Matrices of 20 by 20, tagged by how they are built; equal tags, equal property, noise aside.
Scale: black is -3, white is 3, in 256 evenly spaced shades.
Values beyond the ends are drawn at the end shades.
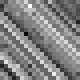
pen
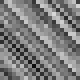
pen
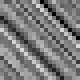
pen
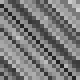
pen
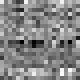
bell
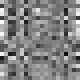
bell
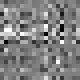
bell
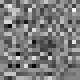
bell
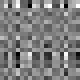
bell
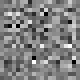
bell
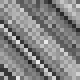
pen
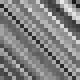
pen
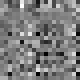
bell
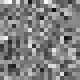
bell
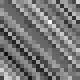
pen
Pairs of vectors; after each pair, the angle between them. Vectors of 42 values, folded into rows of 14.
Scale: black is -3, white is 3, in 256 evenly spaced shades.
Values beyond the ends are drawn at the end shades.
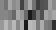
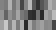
nearly parallel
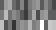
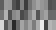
nearly parallel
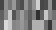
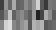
nearly parallel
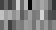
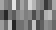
partly opposed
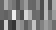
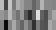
partly opposed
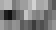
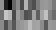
partly opposed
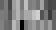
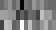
partly opposed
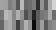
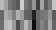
nearly parallel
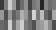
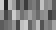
orthogonal
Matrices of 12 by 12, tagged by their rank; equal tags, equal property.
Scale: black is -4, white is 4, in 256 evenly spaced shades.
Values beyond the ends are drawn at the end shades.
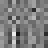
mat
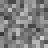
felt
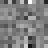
mat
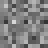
mat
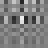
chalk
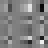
chalk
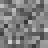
felt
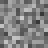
felt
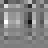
chalk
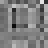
mat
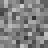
felt
